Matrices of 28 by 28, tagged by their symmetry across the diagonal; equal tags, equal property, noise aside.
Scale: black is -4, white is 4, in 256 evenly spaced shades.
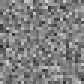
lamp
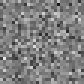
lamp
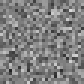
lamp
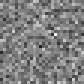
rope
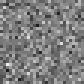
rope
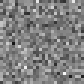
rope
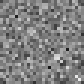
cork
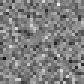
lamp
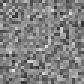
cork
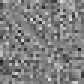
lamp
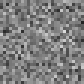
rope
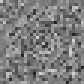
cork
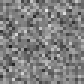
lamp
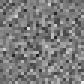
cork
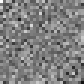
cork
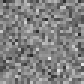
rope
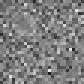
cork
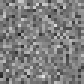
rope
